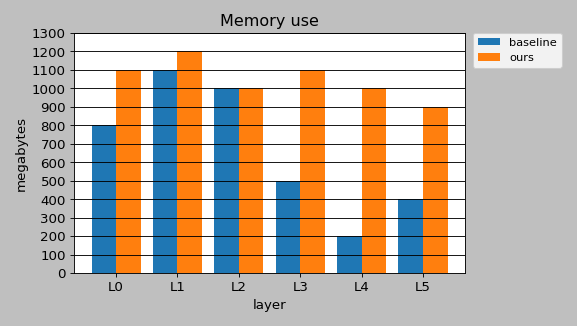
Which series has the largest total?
ours
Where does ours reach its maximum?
L1
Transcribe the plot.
Title: Memory use
x-axis: layer, ticks L0 L1 L2 L3 L4 L5
y-axis: megabytes, ticks 0 100 200 300 400 500 600 700 800 900 1000 1100 1200 1300
Legend: baseline, ours
Values:
baseline: 800 1100 1000 500 200 400
ours: 1100 1200 1000 1100 1000 900
